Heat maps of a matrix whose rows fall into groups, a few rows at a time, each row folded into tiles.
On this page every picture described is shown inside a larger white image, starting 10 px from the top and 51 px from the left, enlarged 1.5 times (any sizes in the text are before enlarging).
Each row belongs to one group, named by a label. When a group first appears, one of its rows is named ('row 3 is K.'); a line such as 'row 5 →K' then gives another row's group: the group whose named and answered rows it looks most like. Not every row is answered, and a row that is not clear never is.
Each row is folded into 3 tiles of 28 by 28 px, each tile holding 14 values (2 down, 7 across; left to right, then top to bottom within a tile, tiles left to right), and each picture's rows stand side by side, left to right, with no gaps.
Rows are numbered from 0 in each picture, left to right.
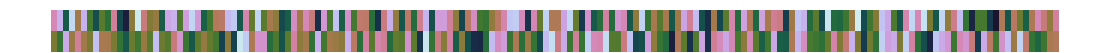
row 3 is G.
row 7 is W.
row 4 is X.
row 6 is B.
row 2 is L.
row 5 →X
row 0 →L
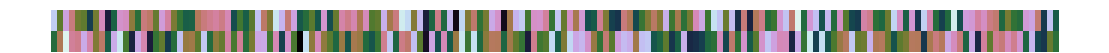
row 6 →L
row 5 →B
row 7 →B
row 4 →W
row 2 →B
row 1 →B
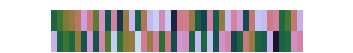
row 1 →X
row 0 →B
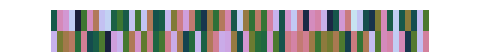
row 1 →X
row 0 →G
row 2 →G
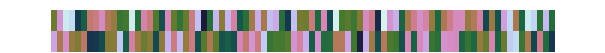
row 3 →B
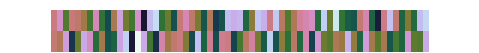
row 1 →X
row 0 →W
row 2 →L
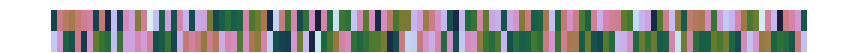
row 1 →W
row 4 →G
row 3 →X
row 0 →B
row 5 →G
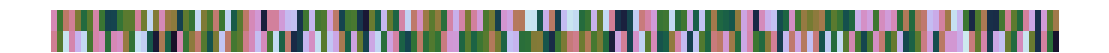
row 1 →B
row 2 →W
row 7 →W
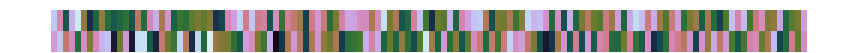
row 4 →X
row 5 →X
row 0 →W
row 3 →B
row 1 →X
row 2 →G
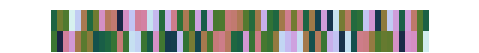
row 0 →B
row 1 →L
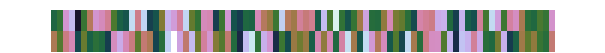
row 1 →W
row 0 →G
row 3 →X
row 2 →L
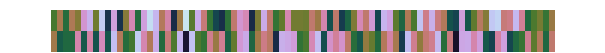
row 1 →L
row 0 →B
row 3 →X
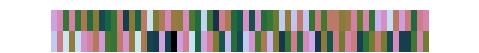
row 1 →W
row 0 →W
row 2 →X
